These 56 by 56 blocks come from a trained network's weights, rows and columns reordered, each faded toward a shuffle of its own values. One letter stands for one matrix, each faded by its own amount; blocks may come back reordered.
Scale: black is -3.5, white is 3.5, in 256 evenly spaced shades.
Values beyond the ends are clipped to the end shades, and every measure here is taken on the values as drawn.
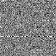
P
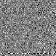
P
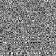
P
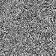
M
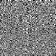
P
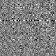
P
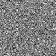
M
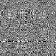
P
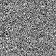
M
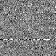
P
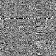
P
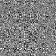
P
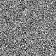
M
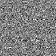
P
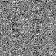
M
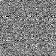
P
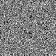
M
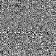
P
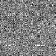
P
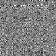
P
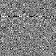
P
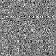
P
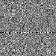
P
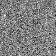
M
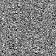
M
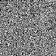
M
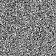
M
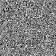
M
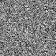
M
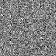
M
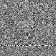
P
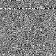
P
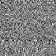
P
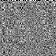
P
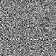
P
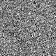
M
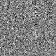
M
